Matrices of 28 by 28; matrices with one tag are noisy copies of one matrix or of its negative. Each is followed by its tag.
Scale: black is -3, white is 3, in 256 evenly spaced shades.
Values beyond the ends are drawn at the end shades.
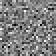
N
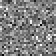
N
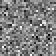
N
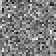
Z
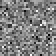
N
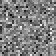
N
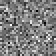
N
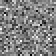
N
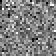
Z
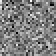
Z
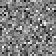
N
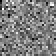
Z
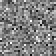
N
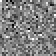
Z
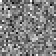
Z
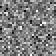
N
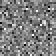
N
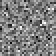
N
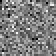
Z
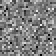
N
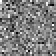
Z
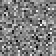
N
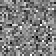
N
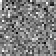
Z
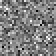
N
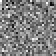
Z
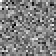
Z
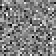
N
